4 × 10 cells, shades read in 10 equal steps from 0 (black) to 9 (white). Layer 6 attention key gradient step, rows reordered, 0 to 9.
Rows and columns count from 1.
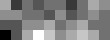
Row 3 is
3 3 5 5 6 4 5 6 4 4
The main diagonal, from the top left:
6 5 5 9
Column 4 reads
3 4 5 9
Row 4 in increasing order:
0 3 4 5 6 6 6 7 7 9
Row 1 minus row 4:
6 -1 -2 -6 -3 -1 -4 -3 0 1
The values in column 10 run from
4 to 5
